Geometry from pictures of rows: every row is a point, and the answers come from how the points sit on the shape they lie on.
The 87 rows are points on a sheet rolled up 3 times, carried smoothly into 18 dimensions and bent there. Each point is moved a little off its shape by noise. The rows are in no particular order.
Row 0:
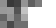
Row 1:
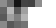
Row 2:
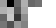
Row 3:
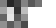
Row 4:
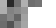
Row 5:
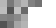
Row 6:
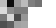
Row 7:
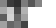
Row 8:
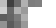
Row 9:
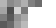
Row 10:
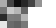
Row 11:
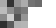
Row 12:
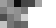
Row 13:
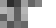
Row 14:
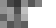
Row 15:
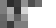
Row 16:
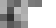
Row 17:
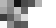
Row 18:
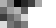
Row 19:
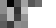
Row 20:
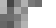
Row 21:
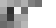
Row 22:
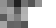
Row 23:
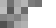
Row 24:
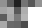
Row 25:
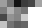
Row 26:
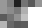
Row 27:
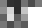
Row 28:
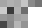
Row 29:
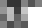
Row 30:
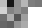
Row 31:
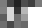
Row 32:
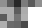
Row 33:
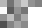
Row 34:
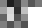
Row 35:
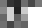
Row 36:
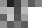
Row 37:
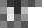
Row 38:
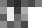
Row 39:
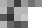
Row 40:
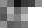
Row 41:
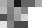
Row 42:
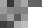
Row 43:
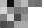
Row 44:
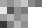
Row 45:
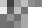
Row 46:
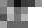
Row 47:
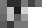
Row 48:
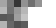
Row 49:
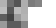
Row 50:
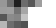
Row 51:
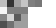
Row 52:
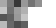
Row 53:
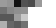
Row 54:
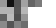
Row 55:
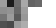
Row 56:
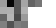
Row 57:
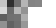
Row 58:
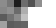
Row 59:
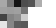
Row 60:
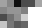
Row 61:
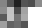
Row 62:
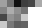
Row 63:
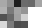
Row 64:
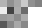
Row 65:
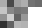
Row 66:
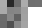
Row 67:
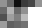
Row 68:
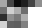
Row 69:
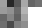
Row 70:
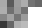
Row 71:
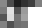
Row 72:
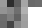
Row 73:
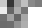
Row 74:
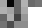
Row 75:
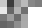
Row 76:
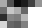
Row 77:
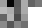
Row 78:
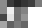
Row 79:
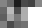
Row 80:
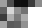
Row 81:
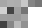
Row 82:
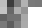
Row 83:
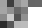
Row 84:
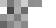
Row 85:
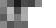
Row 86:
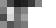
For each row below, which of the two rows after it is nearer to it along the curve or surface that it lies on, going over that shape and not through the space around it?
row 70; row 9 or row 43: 9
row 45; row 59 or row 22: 22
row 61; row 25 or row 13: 25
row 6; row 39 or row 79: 39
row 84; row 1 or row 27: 27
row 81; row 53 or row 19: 19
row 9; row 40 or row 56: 56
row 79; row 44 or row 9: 9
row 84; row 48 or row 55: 55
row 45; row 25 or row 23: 23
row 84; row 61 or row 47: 47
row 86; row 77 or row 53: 53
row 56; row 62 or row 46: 46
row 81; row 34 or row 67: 34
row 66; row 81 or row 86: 81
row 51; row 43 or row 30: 43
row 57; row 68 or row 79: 79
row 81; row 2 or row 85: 2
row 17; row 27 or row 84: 27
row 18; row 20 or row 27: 27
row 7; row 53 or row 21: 53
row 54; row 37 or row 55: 55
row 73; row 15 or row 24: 15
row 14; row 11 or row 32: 32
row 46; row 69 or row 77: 77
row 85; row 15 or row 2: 15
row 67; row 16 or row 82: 16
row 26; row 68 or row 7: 7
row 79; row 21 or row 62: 62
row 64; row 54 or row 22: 54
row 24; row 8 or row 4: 4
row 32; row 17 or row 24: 24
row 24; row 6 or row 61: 61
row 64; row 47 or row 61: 47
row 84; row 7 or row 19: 19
